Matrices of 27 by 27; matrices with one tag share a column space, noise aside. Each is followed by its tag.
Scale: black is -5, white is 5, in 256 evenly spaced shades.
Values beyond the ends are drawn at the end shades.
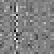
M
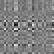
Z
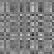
M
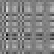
M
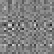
Z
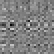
Z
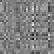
M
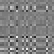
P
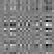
Z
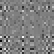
P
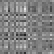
M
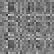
M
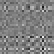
P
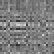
Z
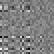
P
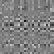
Z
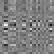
Z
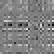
Z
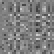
M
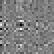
Z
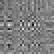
Z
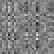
M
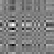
Z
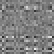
P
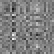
M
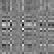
Z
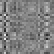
M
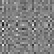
Z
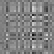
M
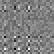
P
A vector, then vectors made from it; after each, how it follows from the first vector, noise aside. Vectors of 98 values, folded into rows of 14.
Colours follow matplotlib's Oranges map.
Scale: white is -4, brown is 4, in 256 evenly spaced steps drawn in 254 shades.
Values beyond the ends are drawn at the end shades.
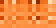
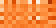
negated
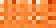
negated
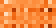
wrapped around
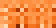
reversed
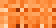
reversed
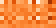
negated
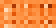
wrapped around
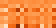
reversed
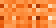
wrapped around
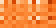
negated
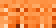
reversed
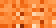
wrapped around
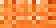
negated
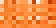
negated
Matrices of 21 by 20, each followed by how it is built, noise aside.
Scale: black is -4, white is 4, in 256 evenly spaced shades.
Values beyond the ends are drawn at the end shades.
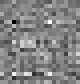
low rank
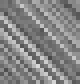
Toeplitz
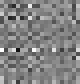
low rank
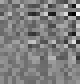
low rank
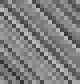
Toeplitz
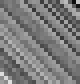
Toeplitz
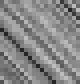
Toeplitz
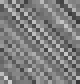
Toeplitz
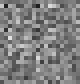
low rank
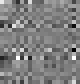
low rank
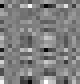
low rank
